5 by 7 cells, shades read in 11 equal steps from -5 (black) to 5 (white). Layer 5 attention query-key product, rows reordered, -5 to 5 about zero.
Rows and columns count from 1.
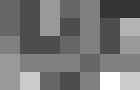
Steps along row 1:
down up down up down same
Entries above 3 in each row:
0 0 0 0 1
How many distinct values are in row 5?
6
